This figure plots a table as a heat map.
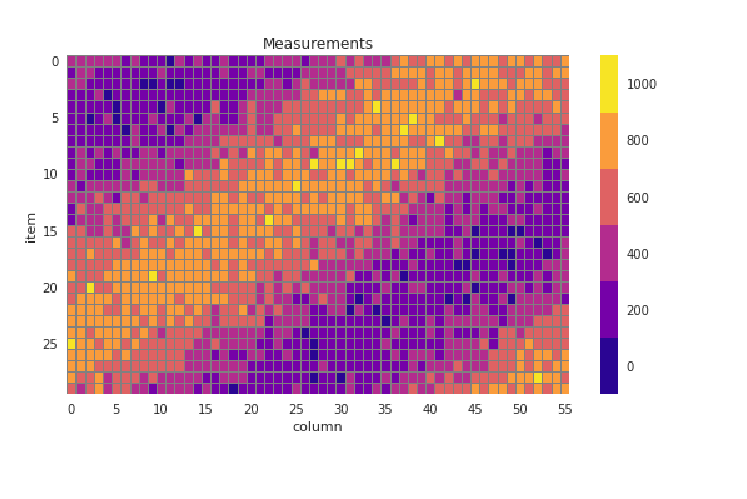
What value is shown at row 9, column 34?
800
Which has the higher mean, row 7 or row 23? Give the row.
7
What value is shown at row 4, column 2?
200
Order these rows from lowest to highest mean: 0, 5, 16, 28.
28, 0, 5, 16
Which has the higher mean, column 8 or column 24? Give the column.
24
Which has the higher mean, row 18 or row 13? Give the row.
13
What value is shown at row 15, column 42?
200
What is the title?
Measurements
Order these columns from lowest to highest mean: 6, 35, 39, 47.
47, 39, 35, 6
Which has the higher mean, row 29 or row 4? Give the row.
4
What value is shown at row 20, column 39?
400
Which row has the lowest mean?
24
